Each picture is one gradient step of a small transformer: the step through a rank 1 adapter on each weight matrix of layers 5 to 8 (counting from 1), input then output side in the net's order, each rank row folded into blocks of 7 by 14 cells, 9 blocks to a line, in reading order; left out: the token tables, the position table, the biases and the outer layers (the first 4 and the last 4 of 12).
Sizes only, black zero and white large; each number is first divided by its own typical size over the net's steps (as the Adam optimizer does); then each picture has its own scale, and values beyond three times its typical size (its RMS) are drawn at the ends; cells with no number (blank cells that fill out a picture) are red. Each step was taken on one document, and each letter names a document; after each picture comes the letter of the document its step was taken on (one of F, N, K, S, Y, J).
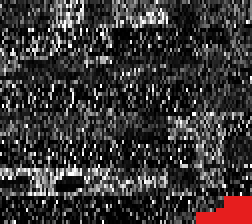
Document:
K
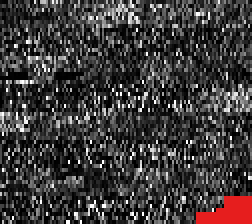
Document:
K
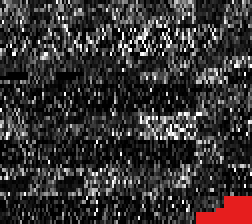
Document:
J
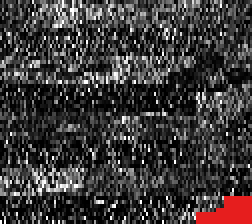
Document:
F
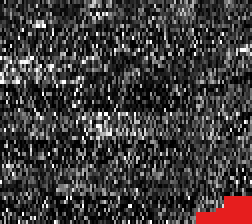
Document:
F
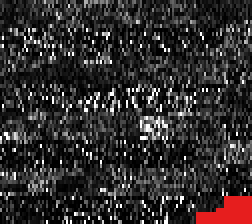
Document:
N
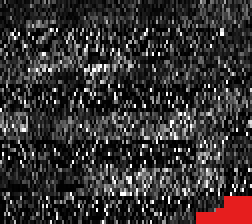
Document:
J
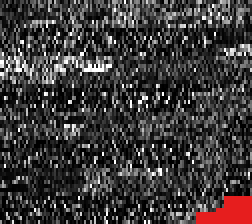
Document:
K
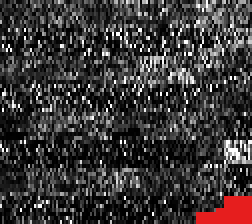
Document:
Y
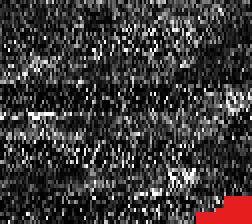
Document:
F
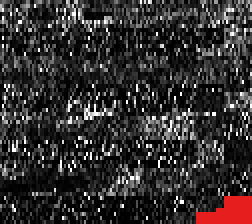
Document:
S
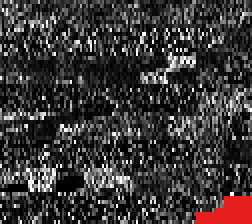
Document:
F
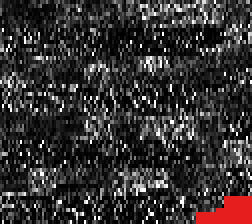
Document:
S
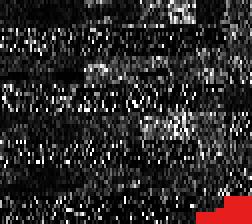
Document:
S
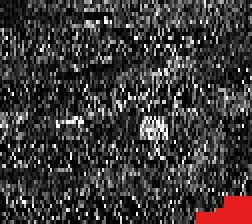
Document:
K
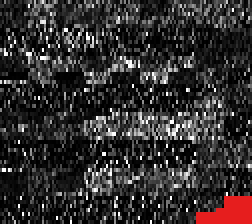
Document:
J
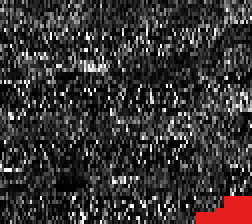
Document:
J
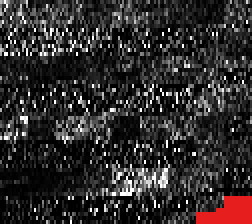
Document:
J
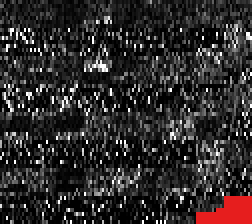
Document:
N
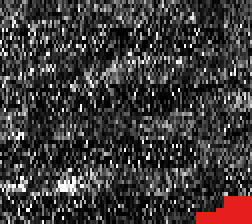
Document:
K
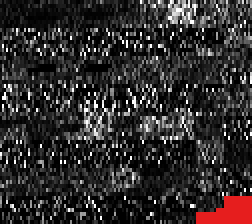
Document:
S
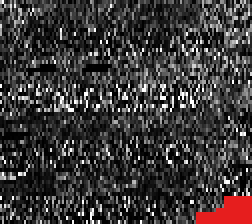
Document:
Y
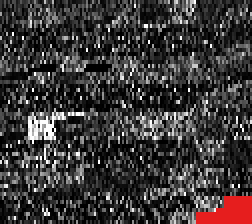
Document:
F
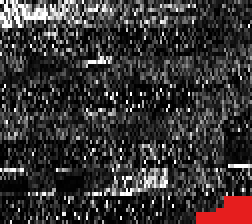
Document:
K
